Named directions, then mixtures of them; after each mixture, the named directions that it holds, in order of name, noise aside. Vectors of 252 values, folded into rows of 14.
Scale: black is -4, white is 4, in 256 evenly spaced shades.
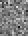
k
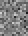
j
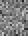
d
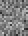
d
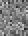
d, k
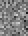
d, j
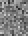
j, k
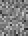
d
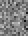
d, j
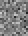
j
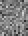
d, k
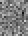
d, k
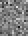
k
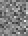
j, k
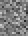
j, k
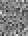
d, j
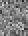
d, k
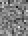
k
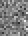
d, j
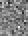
k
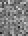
j, k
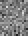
d, k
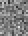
j, k
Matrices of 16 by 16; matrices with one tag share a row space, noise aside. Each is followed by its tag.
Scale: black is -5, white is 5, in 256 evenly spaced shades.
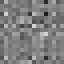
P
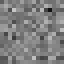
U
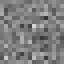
P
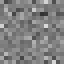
P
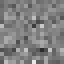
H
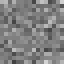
U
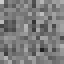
H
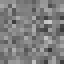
U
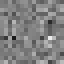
U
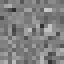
U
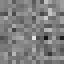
U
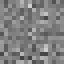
P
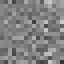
U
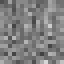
U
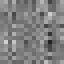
U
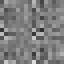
H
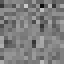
H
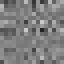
H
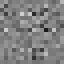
P
